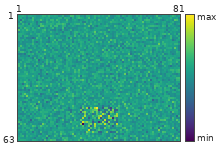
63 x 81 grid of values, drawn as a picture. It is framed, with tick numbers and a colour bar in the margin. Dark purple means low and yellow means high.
Neither half mirrors the other. Values change most from cell to cell in the bottom middle. There are no regular stripes. In the bottom middle lies a patch that is rougher than the rest. A few values lie far out on both sides of the bulk. Fine speckle covers the field.
